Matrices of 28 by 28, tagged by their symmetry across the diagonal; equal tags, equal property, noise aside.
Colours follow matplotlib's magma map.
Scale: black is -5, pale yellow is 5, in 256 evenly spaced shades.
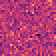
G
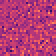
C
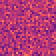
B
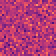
B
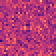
B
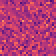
B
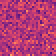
G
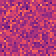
C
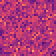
C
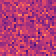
B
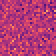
G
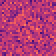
C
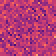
C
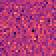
G
